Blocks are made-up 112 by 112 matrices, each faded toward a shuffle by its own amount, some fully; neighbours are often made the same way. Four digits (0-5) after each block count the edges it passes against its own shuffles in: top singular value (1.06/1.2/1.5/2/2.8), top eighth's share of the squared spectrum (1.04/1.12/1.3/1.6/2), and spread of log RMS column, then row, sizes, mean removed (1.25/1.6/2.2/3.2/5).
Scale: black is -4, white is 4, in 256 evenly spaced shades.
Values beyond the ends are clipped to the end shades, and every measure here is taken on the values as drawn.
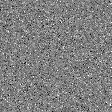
1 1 0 0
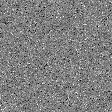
1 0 0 0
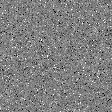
0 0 0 0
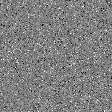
2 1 0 0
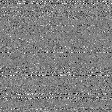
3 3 0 4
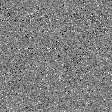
1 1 0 2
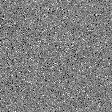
0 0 0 0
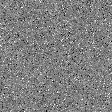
0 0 0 0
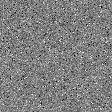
0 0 0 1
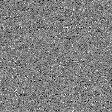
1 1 0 2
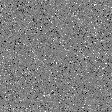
2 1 0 0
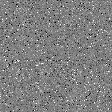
3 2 0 1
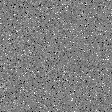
1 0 0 0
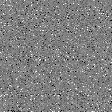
4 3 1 2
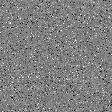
3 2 0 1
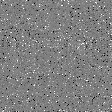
3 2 0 1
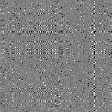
5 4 3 3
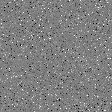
0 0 0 0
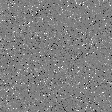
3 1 0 0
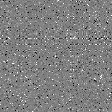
4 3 1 1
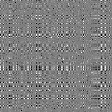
5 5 4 4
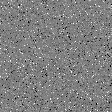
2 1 0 0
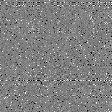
5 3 1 2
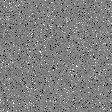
2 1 0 0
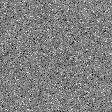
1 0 0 0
